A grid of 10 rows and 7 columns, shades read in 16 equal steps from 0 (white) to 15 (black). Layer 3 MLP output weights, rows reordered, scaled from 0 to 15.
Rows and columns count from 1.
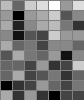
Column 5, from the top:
0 3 4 3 7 6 12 8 9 15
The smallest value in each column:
4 5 3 2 0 6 2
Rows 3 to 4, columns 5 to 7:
4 8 12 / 3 6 6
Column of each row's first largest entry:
2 2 2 2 4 6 5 6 1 5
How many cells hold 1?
0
